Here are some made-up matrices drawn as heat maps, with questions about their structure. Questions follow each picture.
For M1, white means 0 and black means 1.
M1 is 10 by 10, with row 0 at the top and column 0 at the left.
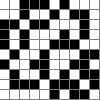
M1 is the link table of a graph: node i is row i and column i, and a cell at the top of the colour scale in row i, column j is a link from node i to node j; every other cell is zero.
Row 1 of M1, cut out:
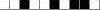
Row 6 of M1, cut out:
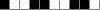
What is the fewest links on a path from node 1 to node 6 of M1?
2
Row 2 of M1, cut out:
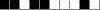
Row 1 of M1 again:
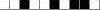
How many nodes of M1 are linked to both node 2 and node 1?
1
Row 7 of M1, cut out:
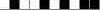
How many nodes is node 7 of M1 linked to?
5
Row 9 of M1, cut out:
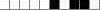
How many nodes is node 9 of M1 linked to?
3
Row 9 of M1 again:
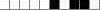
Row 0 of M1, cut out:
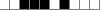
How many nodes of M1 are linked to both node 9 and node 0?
0
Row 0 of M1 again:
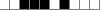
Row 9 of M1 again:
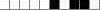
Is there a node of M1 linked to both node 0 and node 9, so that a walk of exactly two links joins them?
no
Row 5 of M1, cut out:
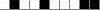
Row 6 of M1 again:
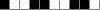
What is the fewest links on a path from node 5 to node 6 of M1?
2
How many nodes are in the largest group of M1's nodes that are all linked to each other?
3
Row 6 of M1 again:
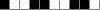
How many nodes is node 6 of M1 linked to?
5
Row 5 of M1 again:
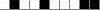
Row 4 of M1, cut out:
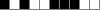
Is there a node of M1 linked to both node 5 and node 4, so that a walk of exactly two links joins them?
no
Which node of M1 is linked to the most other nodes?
node 8
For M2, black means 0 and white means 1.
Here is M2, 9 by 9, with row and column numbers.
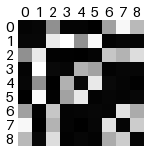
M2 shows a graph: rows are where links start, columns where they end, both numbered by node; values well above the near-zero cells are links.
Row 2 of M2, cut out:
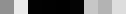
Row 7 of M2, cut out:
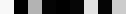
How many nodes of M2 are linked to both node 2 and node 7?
3
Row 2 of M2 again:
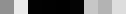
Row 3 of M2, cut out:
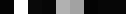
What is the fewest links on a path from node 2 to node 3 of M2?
2
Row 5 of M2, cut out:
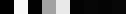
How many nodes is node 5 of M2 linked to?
3
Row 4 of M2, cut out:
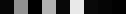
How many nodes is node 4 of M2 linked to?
3
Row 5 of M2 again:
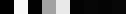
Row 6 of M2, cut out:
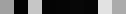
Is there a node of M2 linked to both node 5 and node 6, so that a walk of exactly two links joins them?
no
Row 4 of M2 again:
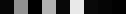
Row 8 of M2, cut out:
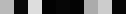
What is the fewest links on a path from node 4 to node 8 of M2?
3
